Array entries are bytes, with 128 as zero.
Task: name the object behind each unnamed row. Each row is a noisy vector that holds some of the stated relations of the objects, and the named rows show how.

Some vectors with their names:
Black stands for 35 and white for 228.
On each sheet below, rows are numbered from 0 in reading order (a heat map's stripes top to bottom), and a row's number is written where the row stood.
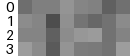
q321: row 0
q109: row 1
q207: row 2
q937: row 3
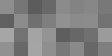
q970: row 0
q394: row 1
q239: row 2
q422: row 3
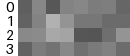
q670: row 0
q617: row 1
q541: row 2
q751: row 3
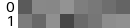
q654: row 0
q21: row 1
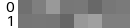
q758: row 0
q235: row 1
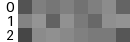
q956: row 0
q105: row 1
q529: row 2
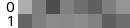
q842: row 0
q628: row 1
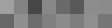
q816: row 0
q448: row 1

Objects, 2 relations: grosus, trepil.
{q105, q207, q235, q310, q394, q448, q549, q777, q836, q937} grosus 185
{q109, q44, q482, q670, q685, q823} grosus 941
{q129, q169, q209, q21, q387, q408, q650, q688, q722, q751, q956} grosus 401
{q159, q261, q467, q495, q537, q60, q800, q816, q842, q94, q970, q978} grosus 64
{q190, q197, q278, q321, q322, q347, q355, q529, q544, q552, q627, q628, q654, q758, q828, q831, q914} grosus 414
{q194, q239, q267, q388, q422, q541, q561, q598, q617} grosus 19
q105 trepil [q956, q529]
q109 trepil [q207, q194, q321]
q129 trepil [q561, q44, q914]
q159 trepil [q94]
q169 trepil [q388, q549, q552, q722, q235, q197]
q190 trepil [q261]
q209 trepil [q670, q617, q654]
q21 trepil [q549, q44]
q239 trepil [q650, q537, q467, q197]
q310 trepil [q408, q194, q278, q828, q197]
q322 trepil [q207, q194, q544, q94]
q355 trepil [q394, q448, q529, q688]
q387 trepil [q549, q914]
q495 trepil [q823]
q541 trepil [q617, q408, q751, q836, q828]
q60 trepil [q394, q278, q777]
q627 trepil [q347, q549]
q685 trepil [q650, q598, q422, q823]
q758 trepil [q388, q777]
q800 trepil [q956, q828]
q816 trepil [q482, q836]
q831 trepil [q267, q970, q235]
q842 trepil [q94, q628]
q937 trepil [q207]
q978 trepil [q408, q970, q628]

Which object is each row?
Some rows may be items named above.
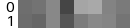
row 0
q549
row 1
q722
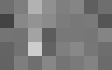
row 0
q194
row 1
q529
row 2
q627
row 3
q388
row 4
q751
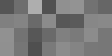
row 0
q914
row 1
q209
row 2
q261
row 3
q94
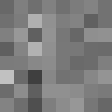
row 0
q751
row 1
q194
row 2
q105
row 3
q617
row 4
q190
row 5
q495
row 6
q836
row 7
q823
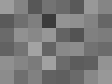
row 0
q60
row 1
q44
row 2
q355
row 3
q552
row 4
q322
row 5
q169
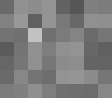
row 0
q355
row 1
q105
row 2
q267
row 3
q197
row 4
q197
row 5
q777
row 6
q831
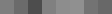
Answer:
q823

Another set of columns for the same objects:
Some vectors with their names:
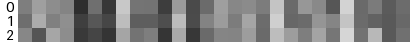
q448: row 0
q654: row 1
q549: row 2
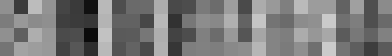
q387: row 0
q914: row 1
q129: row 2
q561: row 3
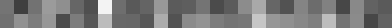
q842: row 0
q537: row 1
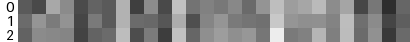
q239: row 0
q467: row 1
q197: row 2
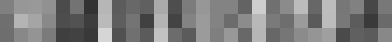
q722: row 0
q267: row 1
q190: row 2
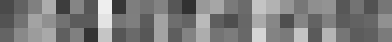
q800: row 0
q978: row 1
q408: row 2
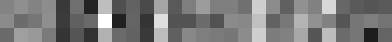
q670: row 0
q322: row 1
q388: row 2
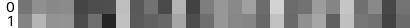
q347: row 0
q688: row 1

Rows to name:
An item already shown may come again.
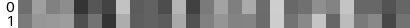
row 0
q654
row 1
q722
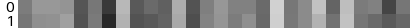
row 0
q722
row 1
q751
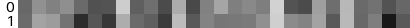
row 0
q628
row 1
q388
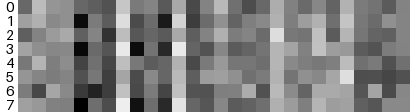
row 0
q970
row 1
q207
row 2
q408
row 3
q109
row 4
q261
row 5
q823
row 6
q627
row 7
q109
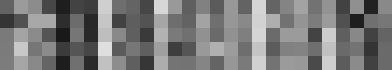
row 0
q758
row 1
q541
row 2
q777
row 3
q529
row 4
q777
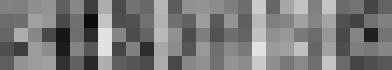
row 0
q650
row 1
q209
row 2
q60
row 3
q310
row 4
q617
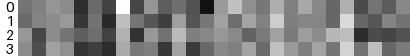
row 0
q105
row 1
q836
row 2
q685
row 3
q549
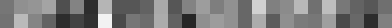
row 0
q751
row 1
q355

